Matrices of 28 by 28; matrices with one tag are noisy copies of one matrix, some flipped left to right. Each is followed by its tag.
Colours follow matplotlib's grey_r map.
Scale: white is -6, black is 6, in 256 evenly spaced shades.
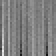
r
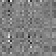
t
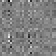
t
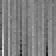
r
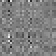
t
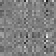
t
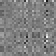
t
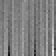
r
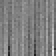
r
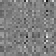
t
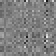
t
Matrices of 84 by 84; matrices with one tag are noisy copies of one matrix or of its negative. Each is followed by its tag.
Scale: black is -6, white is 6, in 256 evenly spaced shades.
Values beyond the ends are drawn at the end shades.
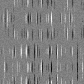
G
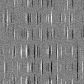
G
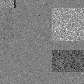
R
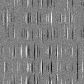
G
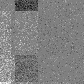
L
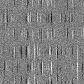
G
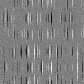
G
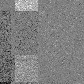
L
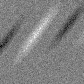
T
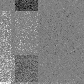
L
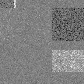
R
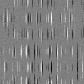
G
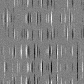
G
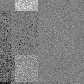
L
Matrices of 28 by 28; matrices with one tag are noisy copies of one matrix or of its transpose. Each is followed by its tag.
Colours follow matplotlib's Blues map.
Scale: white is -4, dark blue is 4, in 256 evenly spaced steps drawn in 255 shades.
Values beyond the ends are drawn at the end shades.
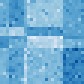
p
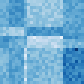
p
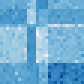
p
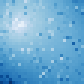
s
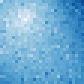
s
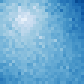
s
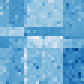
p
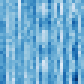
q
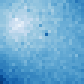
s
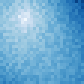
s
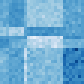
p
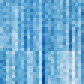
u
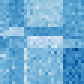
p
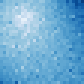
s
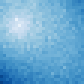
s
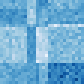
p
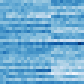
u
